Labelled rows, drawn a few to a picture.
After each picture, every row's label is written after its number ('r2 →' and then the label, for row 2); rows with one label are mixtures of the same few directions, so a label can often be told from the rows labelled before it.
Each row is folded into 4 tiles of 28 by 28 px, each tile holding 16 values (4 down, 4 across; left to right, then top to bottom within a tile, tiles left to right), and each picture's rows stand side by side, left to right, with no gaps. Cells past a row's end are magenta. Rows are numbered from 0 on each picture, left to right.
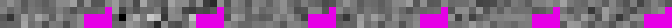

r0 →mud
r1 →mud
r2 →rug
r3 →mud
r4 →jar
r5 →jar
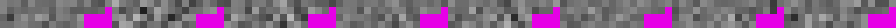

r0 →mud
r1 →jar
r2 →rug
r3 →rug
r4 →rug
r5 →jar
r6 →rug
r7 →mud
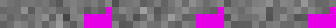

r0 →rug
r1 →jar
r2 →jar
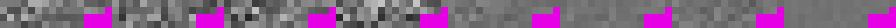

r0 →jar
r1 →mud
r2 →jar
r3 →jar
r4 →jar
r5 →mud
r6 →jar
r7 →mud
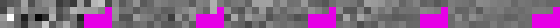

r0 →mud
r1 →rug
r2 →jar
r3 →jar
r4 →jar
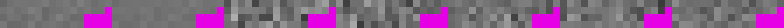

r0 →jar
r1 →jar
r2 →mud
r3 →mud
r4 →rug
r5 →rug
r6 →jar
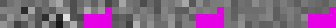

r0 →rug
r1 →mud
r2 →mud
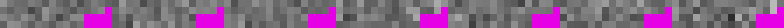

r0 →jar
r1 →mud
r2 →mud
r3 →rug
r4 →mud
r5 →jar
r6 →rug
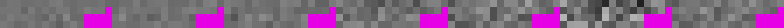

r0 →rug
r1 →mud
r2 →mud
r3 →jar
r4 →jar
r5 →jar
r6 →jar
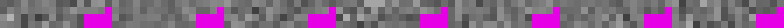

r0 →mud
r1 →rug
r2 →jar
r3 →jar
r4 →mud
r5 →rug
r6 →mud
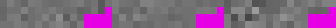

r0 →rug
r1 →jar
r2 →jar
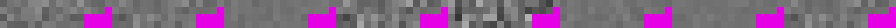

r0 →jar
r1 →mud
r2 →mud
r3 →mud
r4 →mud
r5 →rug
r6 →mud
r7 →mud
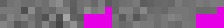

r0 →rug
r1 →jar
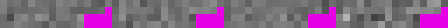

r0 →mud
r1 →mud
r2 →rug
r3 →mud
